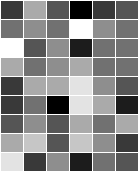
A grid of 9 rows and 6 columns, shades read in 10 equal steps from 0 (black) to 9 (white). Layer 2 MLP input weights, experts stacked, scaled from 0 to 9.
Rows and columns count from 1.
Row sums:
16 31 26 29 30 21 27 30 23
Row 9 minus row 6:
6 -2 5 -7 -2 2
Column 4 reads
0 9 1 6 8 8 6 7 1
